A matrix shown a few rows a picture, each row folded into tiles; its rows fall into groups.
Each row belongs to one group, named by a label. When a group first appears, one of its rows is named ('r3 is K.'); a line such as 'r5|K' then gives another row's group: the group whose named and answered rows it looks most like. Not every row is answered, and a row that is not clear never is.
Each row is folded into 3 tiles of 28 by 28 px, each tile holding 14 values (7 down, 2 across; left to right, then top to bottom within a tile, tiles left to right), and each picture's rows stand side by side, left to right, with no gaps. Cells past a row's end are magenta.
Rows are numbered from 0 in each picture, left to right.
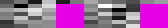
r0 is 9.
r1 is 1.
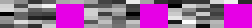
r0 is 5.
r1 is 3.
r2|3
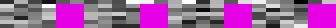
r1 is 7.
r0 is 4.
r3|1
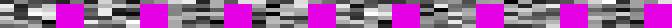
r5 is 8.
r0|4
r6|5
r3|9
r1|5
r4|4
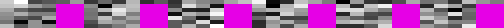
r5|3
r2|8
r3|9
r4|5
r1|9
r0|1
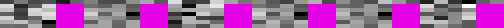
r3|3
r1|3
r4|3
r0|4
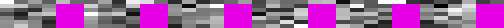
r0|4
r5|9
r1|7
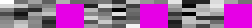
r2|9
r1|3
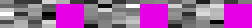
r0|3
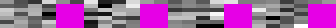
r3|1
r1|9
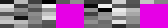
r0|4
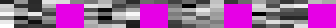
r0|7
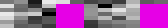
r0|7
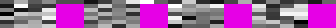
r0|8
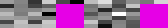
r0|3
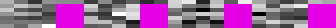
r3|5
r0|1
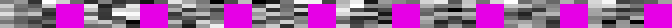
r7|1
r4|1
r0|7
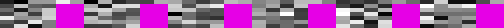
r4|3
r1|5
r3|7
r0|8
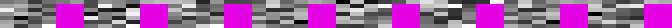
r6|8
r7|5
